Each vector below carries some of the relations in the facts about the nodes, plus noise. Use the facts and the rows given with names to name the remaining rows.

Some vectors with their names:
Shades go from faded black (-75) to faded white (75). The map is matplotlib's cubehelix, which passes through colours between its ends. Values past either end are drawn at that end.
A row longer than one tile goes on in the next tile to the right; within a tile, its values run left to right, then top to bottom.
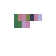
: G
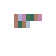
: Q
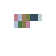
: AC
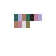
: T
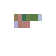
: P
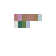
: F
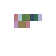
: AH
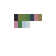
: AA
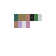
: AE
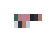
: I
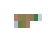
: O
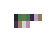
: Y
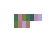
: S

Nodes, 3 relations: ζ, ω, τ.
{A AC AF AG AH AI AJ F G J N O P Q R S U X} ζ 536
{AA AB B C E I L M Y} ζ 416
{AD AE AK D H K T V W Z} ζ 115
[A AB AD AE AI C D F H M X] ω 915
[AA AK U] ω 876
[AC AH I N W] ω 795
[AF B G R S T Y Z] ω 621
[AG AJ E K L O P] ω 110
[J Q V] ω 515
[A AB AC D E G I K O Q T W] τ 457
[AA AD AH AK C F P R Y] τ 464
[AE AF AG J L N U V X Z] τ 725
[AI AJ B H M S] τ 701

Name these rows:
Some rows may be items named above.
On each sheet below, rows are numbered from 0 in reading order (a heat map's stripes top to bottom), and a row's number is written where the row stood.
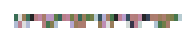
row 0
V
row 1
Q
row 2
P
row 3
T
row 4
I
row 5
O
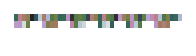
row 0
K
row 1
AH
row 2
AA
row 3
Z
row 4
R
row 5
AH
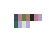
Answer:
AK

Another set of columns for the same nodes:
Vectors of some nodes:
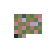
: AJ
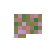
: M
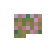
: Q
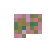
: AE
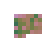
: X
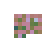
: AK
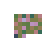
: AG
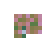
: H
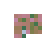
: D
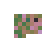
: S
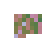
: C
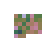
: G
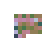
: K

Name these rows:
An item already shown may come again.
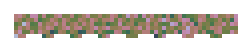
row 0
C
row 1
AH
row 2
AH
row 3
N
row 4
Q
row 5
AG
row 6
I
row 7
AI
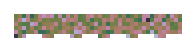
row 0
AG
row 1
A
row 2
M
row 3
N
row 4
B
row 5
AB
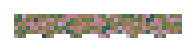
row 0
R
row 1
O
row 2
AI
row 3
T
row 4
Y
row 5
W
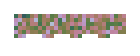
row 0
E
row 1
AA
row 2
AK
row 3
V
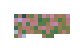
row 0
L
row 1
F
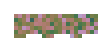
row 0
U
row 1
AC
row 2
Z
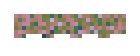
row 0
AD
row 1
P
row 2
T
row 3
J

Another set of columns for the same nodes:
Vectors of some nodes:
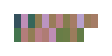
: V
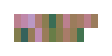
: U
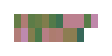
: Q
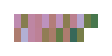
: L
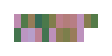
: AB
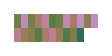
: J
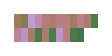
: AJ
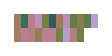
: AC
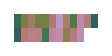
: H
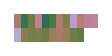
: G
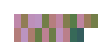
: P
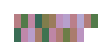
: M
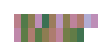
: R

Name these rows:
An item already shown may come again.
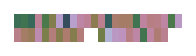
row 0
T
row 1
I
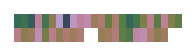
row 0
T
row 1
A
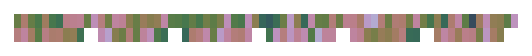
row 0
Q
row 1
O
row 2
D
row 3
W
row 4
AG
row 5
AC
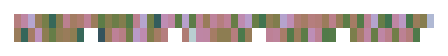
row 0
U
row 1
AD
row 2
E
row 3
AJ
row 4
AH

